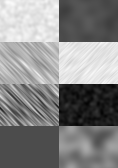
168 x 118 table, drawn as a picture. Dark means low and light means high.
It is made of 4 by 2 panels. Panel 1,1: very high, blotchy, faint in contrast. Panel 1,2: low, smooth, faint in contrast. Panel 2,1: high, slanting down to the right. Panel 2,2: very high, slanting up to the right, faint in contrast. Panel 3,1: middling, slanting down to the right, strong in contrast. Panel 3,2: very low, blotchy, faint in contrast. Panel 4,1: low, flat. Panel 4,2: middling, smooth.
